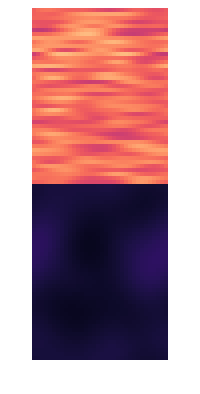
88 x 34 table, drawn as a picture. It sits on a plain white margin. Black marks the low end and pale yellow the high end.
The table splits into 2 rows of 1 panel. Panel 1,1: high, streaked across. Panel 2,1: very low, smooth, faint in contrast.
